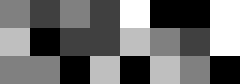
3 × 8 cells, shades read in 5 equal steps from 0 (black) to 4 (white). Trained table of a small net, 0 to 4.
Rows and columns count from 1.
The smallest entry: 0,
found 6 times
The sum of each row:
14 15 12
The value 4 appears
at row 1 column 5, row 1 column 8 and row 2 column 8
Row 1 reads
2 1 2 1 4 0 0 4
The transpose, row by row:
2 3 2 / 1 0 2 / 2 1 0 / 1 1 3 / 4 3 0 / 0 2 3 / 0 1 2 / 4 4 0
